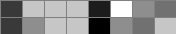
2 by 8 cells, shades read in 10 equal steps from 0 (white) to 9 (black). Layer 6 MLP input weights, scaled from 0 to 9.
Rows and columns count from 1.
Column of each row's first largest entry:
5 5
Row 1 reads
7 2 2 2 8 0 4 5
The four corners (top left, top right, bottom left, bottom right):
7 5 7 2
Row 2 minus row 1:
0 2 0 0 1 4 1 -3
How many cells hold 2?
6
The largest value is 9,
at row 2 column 5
